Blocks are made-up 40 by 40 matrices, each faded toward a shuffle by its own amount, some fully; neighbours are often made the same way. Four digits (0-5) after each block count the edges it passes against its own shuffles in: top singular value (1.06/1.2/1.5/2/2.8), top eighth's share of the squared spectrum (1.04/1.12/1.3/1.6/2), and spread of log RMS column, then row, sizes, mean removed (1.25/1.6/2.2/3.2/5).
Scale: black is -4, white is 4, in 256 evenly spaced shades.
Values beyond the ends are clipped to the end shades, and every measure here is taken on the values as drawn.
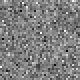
0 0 0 0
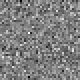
1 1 0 0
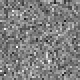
0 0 0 0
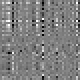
4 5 3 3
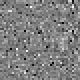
3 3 0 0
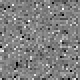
2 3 0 0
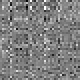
4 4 3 2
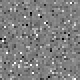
0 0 0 0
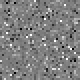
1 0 0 0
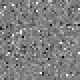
0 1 0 1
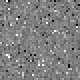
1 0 0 0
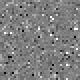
1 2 0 0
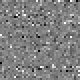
1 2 0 2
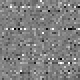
2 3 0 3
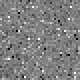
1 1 0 0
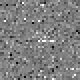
1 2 0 1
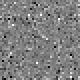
1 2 1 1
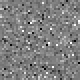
0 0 0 0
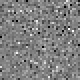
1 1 1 0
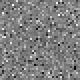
0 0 0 0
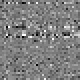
3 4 1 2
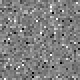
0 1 0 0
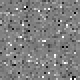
1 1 0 1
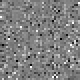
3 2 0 0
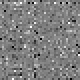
3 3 1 1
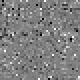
3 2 0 1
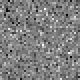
1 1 0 0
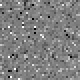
1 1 0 0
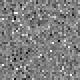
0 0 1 0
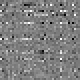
4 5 2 3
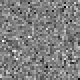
0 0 0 0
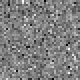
0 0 1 0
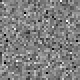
1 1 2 0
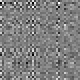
4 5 3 3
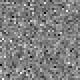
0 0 1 0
